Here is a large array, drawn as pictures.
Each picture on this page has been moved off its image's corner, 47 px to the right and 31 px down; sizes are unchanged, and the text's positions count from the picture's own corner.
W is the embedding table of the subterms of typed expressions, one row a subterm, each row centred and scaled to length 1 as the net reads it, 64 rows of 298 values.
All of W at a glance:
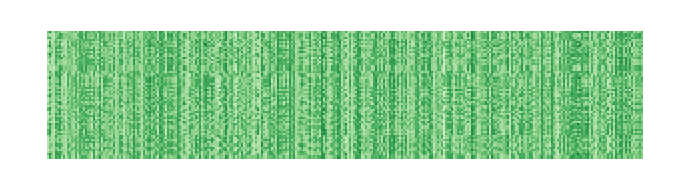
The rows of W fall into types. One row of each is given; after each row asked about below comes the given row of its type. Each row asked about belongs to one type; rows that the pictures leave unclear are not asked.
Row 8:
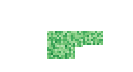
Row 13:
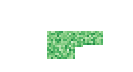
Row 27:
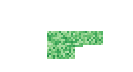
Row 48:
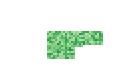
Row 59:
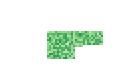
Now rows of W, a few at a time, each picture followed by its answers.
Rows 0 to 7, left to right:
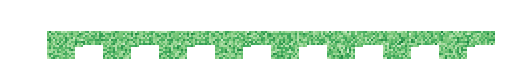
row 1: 13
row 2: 13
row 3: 13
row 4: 59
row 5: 27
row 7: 27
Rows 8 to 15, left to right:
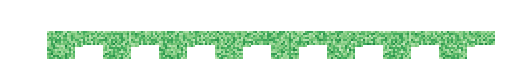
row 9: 59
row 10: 8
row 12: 48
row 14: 59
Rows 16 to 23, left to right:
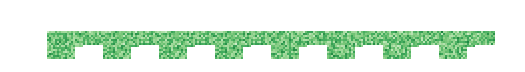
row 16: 59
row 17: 13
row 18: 13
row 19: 13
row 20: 48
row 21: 8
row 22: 8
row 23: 27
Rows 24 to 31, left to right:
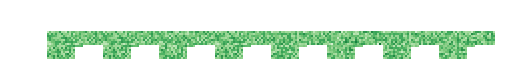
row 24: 27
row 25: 27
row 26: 8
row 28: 59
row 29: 48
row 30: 59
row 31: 48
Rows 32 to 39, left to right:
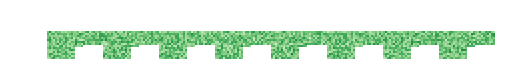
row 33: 27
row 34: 59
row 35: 8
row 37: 59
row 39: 13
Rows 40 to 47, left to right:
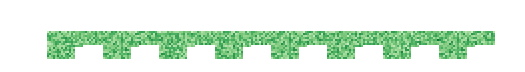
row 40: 27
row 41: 48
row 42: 59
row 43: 8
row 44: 48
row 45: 13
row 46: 8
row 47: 48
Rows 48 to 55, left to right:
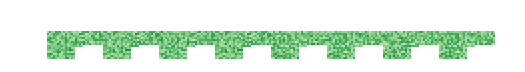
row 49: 13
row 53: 59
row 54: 27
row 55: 59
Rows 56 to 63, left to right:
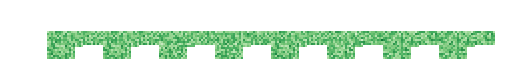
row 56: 8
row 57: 8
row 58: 27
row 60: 8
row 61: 8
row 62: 48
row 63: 48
